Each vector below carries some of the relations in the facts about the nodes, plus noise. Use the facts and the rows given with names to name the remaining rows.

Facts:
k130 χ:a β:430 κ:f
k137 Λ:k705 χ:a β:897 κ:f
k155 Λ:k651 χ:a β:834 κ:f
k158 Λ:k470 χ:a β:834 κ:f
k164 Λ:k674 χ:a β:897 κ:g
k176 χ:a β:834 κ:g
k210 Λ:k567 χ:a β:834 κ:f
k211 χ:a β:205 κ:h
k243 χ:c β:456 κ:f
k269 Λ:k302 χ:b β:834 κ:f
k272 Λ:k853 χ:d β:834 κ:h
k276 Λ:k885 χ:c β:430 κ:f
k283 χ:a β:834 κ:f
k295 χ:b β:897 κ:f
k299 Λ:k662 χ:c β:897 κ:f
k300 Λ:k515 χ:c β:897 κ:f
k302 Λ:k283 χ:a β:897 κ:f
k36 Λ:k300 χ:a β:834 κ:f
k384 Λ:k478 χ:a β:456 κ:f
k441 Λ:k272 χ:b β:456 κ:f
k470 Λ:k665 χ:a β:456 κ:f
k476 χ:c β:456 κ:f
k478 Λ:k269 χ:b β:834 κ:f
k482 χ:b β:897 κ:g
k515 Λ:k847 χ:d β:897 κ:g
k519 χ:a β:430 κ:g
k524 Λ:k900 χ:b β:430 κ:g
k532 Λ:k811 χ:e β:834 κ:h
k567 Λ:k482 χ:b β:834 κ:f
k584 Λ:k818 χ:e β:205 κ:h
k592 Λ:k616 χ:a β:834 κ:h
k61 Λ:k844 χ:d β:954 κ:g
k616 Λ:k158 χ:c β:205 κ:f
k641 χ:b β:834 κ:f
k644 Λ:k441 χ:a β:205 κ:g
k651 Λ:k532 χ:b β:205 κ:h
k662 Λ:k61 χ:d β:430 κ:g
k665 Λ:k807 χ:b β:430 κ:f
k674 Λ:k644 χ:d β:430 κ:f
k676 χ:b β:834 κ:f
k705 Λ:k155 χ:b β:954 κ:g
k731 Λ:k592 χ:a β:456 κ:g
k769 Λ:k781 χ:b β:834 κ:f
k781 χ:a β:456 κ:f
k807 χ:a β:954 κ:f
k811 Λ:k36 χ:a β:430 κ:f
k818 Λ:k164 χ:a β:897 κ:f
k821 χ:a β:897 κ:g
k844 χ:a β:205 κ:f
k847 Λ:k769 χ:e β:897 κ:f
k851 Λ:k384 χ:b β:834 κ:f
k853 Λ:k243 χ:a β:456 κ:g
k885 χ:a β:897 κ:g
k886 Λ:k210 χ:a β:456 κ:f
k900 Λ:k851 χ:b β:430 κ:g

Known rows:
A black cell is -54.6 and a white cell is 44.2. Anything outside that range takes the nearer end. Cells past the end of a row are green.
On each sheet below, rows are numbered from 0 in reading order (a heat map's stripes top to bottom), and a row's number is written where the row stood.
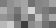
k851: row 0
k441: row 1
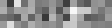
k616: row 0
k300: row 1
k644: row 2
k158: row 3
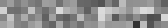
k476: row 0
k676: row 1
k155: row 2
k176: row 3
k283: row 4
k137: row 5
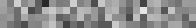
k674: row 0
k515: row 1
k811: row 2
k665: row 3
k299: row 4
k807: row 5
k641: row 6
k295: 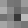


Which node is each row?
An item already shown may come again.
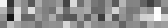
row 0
k651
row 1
k470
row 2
k616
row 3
k300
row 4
k470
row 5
k705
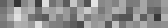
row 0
k853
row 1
k616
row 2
k665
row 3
k384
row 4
k818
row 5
k300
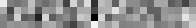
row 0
k272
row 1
k592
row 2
k276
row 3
k584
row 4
k886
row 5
k769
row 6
k731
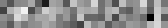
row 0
k519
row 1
k482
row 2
k665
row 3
k302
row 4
k781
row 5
k211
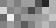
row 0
k243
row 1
k482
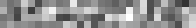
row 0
k847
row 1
k662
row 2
k844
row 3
k137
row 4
k61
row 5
k532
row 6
k885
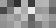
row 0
k482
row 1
k807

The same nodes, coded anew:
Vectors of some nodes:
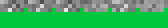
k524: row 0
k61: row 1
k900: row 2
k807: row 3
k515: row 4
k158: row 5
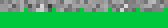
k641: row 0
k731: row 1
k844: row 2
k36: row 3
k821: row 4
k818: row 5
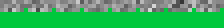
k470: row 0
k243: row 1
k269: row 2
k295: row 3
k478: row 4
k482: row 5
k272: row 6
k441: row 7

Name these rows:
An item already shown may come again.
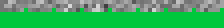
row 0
k137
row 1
k818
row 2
k644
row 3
k731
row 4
k300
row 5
k470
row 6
k137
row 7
k616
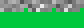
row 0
k847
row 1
k885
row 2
k705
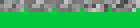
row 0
k155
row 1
k137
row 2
k137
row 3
k853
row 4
k272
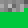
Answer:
k674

